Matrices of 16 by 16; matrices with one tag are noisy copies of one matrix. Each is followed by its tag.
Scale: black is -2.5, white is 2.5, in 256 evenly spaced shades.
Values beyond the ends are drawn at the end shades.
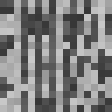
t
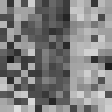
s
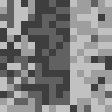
s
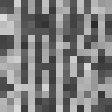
t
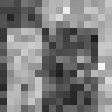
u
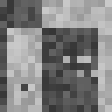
u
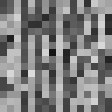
t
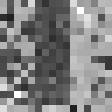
s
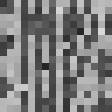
t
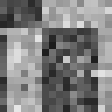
u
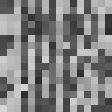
t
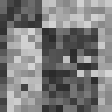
u
